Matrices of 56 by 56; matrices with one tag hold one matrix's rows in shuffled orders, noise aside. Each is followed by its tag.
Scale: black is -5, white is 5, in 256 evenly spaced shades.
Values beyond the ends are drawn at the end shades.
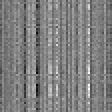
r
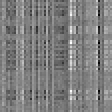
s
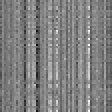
r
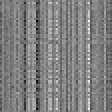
r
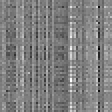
s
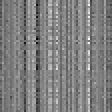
r
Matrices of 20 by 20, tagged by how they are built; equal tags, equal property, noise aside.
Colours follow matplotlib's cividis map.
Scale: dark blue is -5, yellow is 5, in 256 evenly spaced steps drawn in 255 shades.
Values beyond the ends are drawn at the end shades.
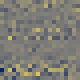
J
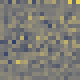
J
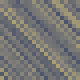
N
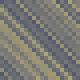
N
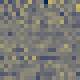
J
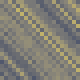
N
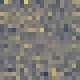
J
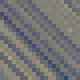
N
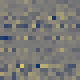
J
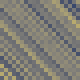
N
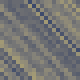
N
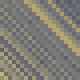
N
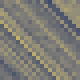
N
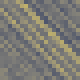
N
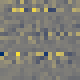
J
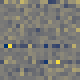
J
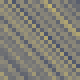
N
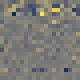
J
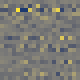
J
